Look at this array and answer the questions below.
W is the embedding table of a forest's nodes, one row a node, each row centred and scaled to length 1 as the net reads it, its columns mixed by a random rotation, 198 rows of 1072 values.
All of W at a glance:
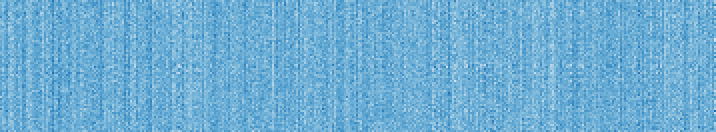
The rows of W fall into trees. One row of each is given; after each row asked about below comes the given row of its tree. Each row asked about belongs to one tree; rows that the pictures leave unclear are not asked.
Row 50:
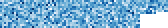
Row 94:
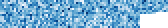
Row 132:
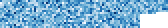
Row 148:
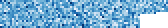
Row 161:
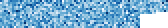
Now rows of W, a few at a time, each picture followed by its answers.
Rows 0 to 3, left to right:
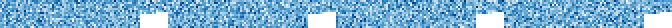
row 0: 161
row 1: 94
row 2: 161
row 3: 50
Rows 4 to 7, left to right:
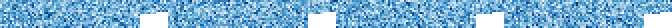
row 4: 148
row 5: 161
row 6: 148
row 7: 148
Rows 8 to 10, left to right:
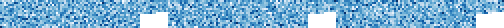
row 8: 50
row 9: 132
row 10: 161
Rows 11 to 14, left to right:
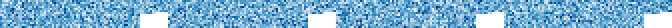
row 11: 50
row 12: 50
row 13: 94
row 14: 161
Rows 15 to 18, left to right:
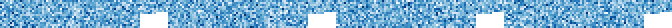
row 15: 50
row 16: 148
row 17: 148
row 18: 132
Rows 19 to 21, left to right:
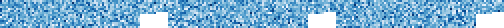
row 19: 148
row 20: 132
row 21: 148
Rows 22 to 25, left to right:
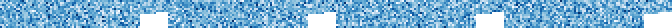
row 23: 148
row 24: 148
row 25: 94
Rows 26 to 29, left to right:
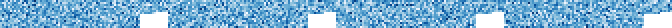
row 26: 94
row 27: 50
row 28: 132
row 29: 148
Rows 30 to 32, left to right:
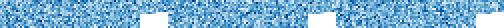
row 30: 161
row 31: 94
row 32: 132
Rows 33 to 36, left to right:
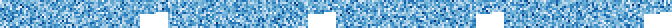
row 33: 132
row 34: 132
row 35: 50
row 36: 148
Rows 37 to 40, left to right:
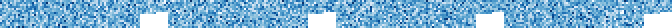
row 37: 148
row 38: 161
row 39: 132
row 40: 148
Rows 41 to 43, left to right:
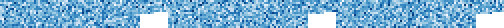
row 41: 94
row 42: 161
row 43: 148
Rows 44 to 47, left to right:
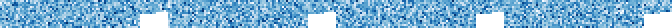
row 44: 132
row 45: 132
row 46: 50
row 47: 148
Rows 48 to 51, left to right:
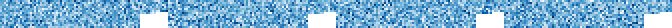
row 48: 161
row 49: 132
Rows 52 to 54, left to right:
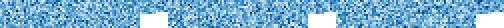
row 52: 161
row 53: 132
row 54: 94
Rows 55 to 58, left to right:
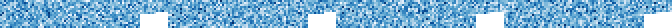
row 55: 148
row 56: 50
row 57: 94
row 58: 94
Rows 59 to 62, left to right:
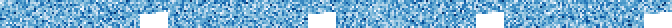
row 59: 132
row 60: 161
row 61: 161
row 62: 50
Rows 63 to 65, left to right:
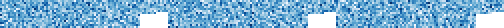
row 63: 148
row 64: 148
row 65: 50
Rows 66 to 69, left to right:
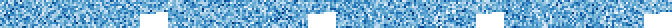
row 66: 50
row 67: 132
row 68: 148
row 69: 148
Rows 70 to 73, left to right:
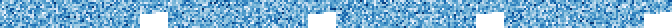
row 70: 50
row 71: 132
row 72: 94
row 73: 161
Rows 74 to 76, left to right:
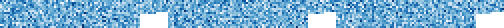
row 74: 148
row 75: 161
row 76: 94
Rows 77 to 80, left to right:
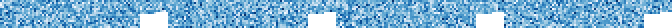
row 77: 132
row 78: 148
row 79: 132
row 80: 50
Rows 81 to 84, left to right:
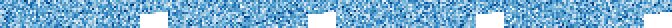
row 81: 94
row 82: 132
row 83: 50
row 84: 148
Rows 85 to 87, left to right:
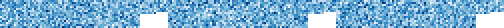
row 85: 148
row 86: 161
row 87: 94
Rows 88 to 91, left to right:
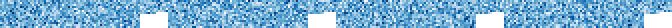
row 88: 50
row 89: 161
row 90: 94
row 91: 50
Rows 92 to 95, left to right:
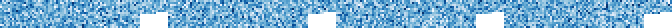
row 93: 50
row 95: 148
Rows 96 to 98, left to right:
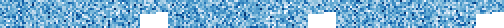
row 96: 148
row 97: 148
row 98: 148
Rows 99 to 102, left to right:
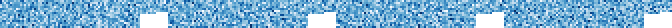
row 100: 148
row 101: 148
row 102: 50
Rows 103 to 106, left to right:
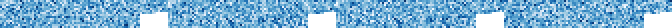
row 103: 50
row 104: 132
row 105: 132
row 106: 161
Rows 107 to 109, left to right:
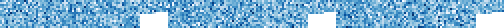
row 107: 94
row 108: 148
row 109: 148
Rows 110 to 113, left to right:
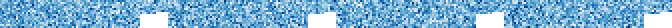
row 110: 148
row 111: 132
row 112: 94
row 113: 50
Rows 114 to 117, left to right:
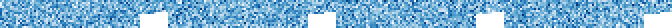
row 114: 132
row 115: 50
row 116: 161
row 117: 148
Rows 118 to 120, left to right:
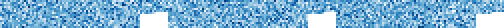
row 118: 94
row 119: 132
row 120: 148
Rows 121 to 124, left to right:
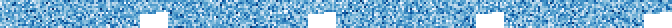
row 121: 132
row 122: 148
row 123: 94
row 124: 132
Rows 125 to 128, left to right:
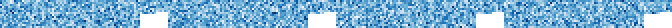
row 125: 50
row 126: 161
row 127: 132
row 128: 132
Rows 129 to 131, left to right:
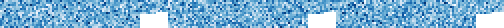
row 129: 161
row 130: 132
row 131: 94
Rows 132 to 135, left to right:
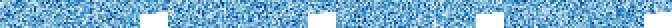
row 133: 50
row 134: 148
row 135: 161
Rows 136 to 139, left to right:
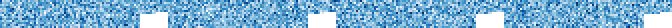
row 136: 50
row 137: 161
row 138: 94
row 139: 148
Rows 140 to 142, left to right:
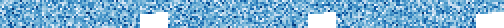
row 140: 50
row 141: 50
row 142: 94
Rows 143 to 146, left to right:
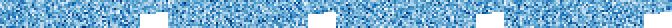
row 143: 148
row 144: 132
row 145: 50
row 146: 132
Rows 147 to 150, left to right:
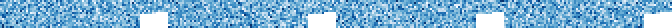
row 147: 94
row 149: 161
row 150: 94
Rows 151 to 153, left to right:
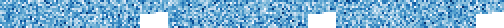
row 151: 94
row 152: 132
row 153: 161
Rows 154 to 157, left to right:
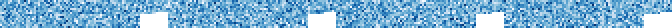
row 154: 94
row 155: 132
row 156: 148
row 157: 148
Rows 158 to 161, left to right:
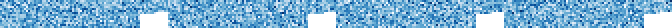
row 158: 94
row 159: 132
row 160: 50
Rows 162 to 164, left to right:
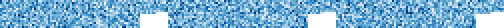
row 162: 148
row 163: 94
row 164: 94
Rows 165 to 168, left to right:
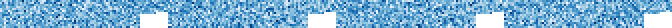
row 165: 161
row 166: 148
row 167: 148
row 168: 132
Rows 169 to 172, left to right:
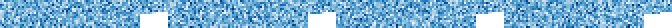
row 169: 94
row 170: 50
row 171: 94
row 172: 148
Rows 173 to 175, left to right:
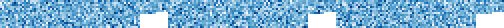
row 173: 132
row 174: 50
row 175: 132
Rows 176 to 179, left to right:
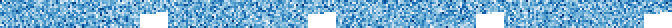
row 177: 148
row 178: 161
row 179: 161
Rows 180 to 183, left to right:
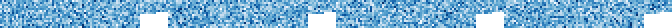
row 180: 148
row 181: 50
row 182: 132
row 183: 50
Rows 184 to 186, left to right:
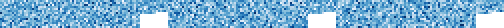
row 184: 50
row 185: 94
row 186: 50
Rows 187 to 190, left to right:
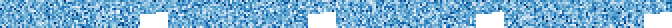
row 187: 148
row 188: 161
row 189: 132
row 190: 132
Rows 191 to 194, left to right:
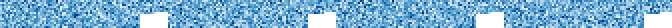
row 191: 94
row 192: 50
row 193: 94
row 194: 50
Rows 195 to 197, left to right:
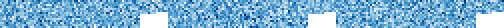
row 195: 161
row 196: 148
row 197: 161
